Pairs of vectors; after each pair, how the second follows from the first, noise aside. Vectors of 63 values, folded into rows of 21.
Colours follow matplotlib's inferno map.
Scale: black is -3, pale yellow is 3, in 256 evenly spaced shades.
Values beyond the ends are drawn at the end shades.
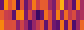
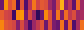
copied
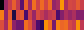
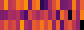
reversed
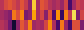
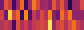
reversed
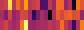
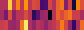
copied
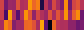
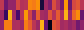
copied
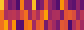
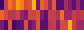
sign-scrambled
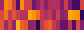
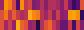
copied
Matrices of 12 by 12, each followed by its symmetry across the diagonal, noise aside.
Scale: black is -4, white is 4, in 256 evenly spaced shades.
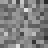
neither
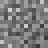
symmetric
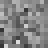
neither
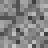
symmetric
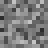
neither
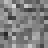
neither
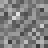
symmetric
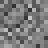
symmetric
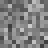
neither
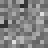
symmetric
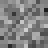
symmetric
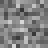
neither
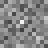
symmetric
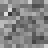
neither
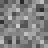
symmetric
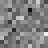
neither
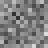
symmetric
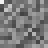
symmetric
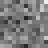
neither
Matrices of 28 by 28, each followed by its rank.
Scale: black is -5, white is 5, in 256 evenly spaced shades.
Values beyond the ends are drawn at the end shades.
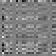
two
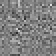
five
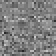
five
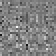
five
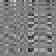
two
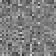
five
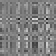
two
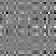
two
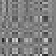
two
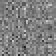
five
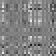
two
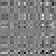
two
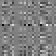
two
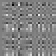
two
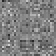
five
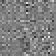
five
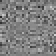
five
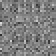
five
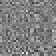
five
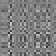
two
